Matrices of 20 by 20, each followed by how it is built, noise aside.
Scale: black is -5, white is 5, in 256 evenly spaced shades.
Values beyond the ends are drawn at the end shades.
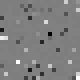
sparse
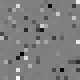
sparse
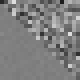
upper triangular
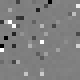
sparse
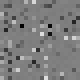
sparse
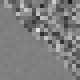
upper triangular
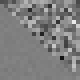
upper triangular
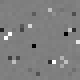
sparse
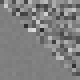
upper triangular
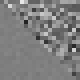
upper triangular
